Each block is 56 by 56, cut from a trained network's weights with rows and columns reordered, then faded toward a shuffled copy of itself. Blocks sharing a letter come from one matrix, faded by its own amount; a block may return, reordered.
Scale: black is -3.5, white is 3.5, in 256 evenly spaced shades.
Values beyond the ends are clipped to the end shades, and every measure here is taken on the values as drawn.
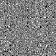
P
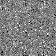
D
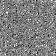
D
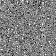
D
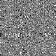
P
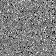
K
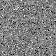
D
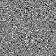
P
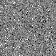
D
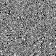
D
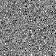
P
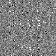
P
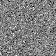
K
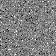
D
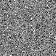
K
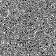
D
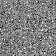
D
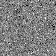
D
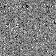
D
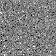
K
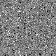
K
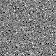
K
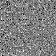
K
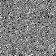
D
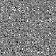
P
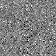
K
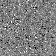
D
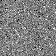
D
